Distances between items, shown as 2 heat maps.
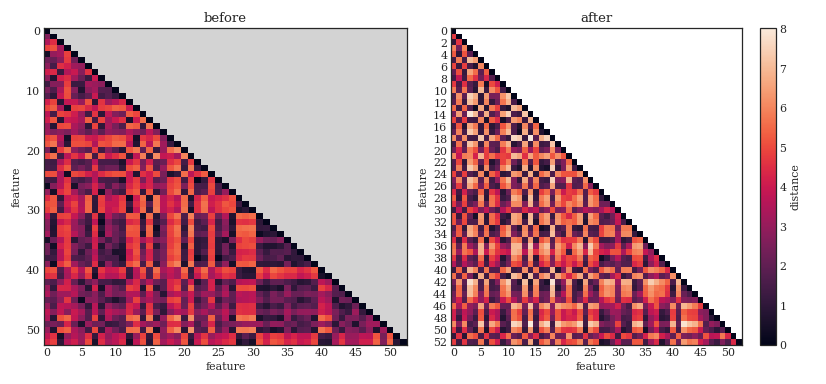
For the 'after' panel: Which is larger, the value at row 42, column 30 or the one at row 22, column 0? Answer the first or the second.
the first
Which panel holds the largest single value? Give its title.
after
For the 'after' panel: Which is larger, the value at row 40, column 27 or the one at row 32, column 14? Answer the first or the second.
the second
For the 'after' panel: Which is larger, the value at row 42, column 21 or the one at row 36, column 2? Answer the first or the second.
the first
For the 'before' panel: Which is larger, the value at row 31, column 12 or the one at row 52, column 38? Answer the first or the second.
the first
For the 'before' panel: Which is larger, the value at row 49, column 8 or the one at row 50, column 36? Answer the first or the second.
the first
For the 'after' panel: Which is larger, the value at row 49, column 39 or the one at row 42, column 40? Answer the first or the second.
the first
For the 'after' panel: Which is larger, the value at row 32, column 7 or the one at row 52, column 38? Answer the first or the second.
the first
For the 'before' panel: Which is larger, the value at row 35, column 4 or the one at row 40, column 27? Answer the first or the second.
the second
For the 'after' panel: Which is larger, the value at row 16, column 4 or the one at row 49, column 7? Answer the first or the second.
the second
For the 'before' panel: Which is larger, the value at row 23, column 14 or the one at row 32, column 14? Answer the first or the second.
the first
